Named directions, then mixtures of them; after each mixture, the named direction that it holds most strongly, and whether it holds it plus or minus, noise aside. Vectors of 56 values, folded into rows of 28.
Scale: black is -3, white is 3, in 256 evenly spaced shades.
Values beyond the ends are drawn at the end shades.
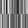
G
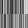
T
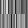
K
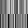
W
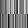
W, plus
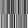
W, minus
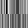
G, plus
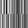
G, plus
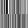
K, minus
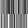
W, minus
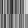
T, plus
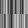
T, plus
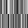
G, plus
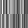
T, minus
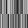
G, plus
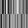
G, minus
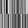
G, plus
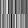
K, plus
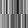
G, plus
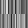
K, plus
